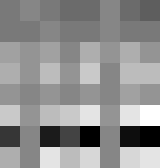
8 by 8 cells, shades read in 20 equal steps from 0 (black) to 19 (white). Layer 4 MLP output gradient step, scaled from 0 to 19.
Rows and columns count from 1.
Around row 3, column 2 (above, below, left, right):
9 11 12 12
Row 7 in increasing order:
0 0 1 2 4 5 10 10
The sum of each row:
69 74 93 102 86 119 32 113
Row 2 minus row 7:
5 -1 8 4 9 0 8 9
